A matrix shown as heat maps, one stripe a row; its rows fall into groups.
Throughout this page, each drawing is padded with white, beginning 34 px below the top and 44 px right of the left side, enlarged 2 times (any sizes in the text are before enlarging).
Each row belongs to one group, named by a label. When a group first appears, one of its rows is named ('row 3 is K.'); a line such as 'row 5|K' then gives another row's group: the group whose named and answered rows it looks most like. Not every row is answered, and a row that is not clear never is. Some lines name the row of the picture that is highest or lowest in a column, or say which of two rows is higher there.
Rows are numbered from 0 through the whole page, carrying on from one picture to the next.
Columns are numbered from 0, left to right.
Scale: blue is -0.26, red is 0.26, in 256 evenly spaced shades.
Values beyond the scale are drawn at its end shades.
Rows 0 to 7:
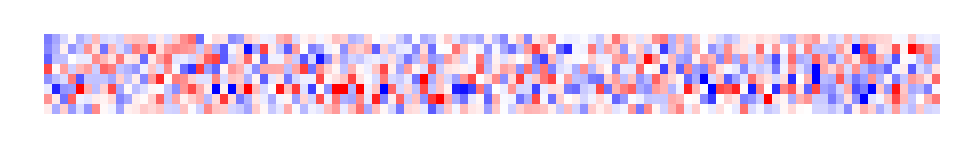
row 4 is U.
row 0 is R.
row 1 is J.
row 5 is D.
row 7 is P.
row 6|D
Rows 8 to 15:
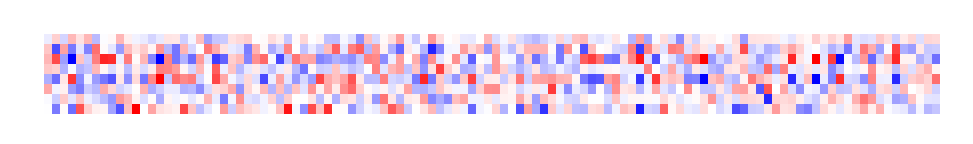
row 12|U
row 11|D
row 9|P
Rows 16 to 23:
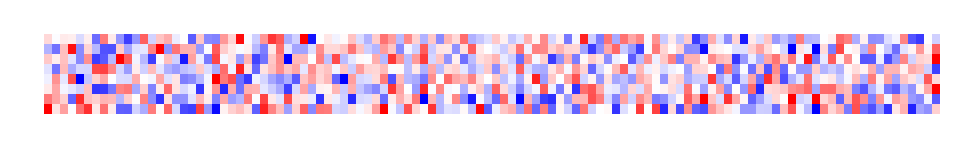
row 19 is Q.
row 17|U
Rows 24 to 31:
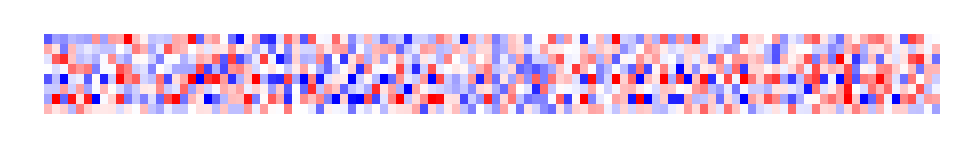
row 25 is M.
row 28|R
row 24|R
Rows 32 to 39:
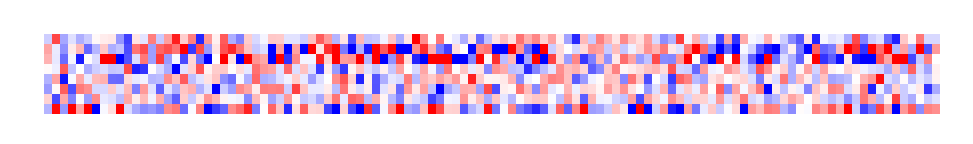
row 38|P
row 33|M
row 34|D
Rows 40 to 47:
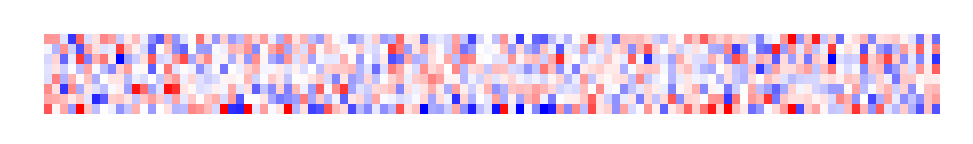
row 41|Q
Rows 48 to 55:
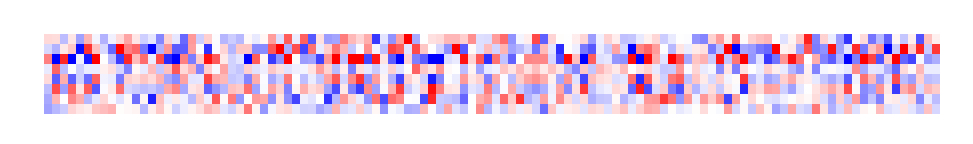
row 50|P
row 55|D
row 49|Q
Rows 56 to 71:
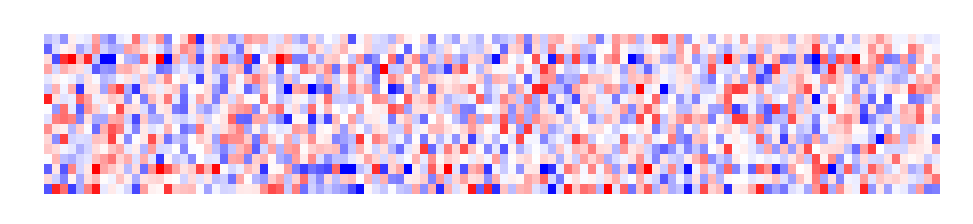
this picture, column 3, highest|58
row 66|Q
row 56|R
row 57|R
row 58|U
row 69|D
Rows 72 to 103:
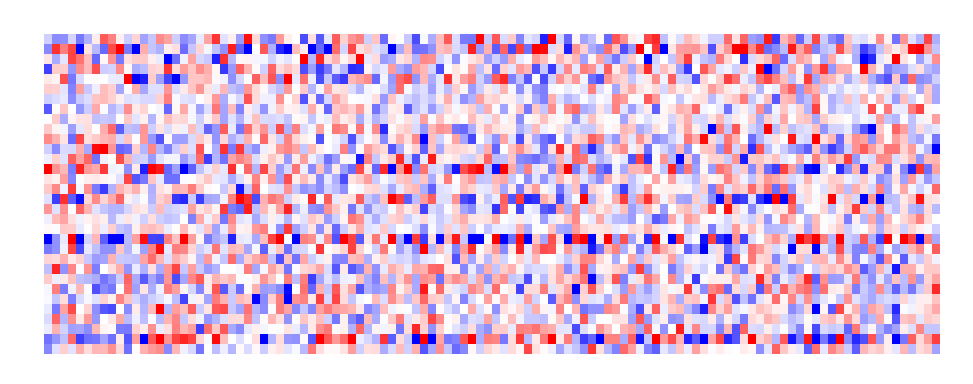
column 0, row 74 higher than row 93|Yes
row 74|D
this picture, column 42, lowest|81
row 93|U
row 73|J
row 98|Q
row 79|R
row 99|U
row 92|R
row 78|D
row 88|Q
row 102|U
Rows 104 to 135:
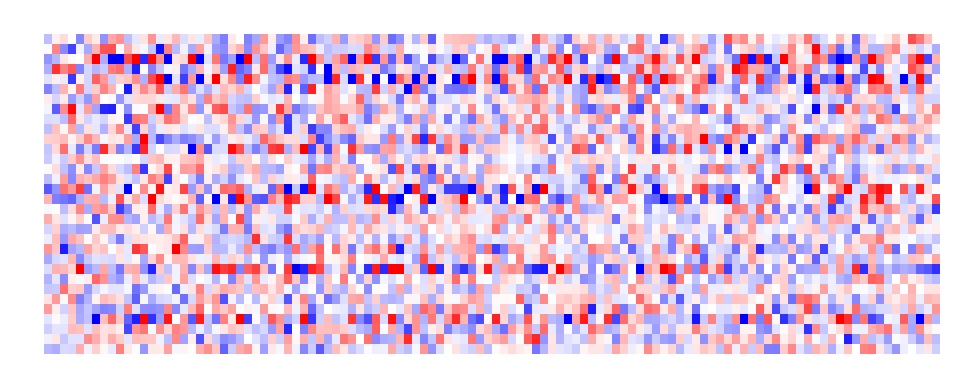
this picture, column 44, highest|127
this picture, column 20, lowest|115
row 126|U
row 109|M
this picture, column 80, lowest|120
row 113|J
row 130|J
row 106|R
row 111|U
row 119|M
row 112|M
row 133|M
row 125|M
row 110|P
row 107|J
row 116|D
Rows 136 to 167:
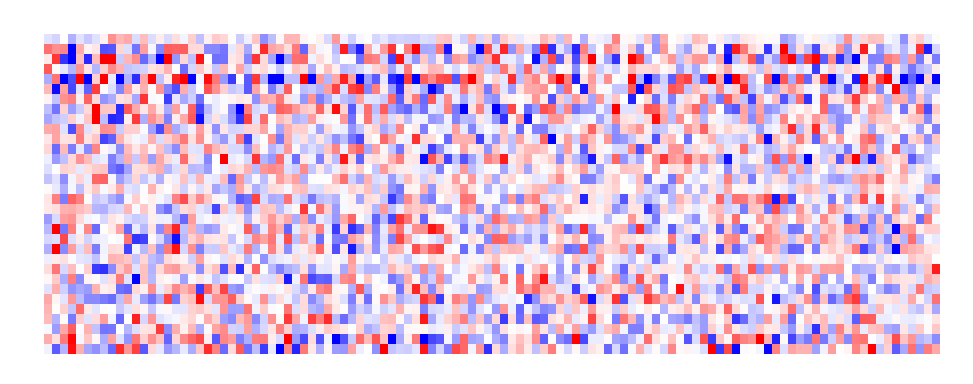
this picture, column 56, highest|138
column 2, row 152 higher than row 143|No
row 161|P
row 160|J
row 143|R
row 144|R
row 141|P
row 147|P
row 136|R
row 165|U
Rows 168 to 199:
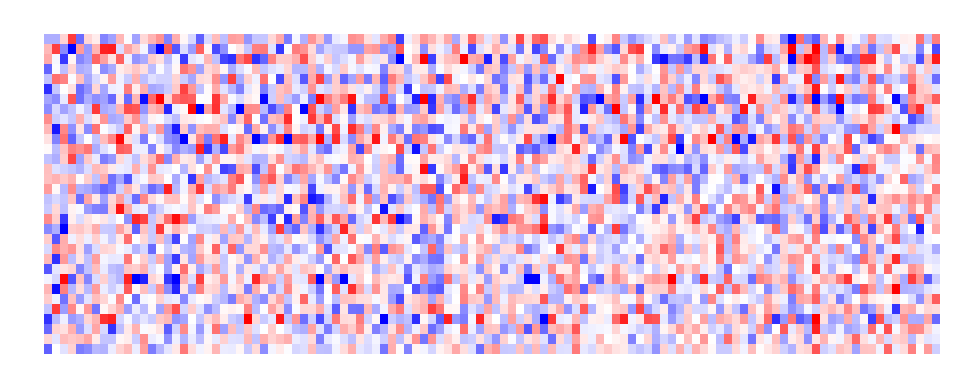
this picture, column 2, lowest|187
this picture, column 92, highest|197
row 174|U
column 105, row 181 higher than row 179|No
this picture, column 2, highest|192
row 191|R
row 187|J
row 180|U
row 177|P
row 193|P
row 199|R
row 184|J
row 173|R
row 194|J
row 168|U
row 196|D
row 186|M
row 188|P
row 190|P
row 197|R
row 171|R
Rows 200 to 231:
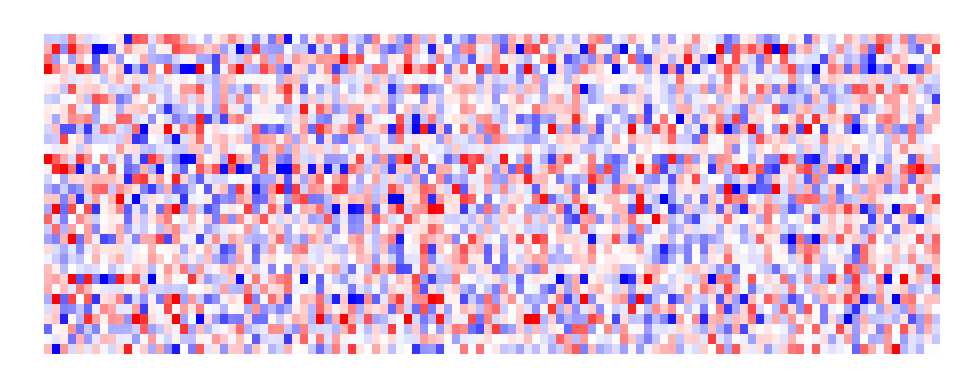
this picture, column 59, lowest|201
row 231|P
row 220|U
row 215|Q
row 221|J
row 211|Q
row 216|J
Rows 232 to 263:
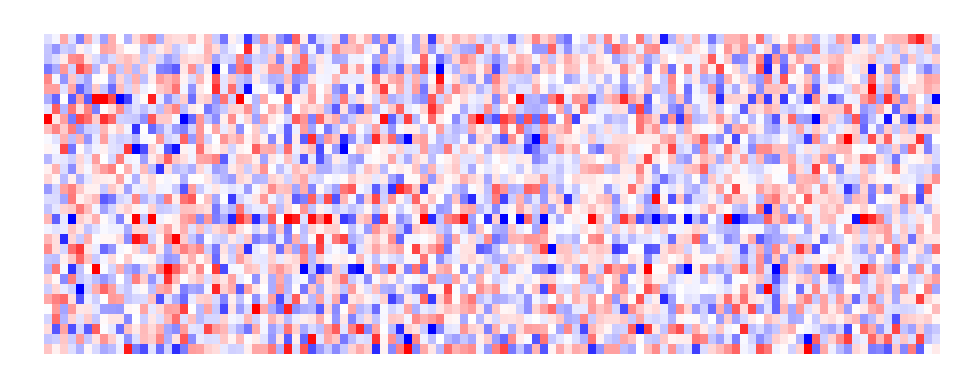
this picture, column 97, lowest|252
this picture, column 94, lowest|257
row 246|J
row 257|D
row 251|M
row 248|R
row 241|J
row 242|M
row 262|M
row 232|J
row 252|M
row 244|D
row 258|J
